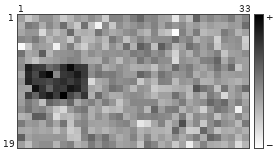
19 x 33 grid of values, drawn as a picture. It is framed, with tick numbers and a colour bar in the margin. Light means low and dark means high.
Ninth with the highest average: middle left. Stripes: none. Average level on the scale: 40%. Odd patch: higher, in the middle left. Odd rows or columns: none.
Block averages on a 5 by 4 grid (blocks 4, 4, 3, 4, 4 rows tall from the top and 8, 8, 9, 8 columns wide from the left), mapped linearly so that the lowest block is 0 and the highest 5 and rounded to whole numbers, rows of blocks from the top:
0 0 1 1 / 1 1 1 1 / 5 2 0 1 / 2 1 1 1 / 0 1 0 0
